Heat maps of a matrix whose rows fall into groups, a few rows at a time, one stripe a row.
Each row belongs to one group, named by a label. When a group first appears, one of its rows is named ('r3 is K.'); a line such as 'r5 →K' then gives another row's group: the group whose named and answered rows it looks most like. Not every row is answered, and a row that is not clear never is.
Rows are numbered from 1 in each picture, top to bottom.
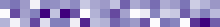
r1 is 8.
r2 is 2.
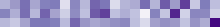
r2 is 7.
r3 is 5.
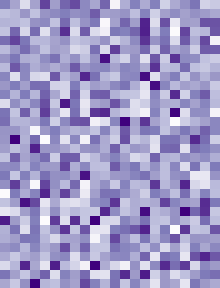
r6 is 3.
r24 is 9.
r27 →3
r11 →7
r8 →8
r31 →3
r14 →3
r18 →2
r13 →7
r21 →8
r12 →2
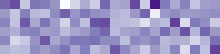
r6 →5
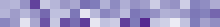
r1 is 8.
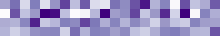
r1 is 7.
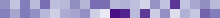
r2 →3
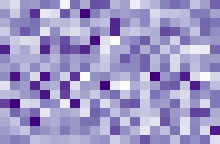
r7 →3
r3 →3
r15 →5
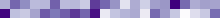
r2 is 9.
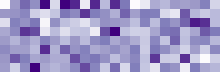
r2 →8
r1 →2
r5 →7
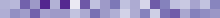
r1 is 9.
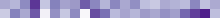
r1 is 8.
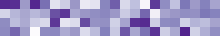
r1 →2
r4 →8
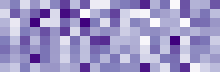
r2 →2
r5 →7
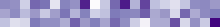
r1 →3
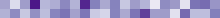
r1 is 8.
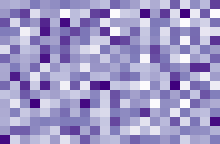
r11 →3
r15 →2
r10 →7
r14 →5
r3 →9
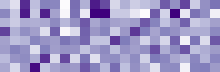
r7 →9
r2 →7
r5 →5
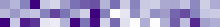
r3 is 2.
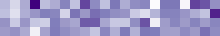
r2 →5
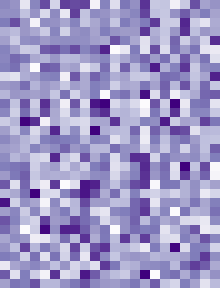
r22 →8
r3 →8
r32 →8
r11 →3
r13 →7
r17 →5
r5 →5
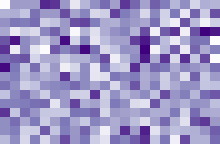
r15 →3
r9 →5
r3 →8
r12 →2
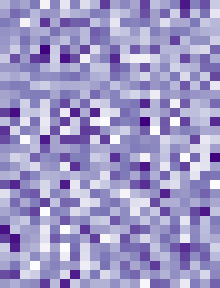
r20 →3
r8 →3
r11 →2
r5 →7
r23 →2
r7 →2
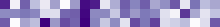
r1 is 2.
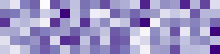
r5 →2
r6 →5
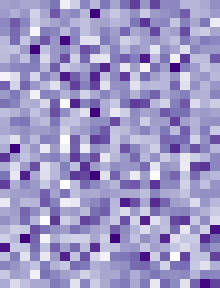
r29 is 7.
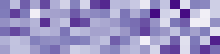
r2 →8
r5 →5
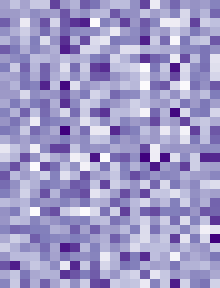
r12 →2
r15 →5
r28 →2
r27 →5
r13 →7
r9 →7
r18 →3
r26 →8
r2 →5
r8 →7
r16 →5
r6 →2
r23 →5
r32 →7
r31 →2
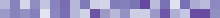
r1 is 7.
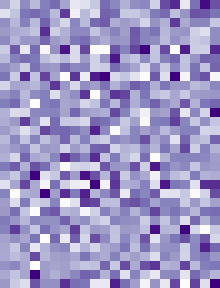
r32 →5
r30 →8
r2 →9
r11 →3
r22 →9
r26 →8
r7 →3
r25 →5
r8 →5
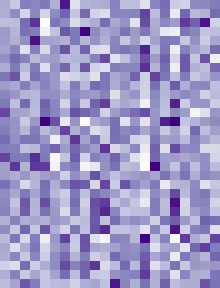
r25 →3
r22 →7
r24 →7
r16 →2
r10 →7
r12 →7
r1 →9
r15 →5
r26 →7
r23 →7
